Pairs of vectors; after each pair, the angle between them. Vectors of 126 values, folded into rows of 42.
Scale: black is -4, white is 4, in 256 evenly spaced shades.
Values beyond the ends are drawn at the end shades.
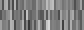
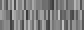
nearly opposite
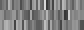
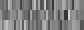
nearly parallel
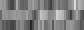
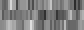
nearly opposite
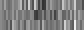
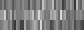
partly opposed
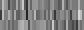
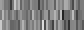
orthogonal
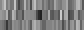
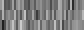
orthogonal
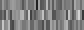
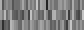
nearly opposite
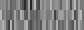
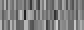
partly aligned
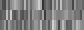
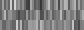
orthogonal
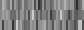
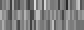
partly opposed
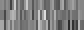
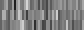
orthogonal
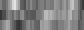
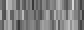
partly aligned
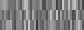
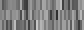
nearly opposite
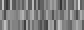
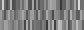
nearly parallel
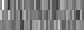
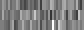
orthogonal
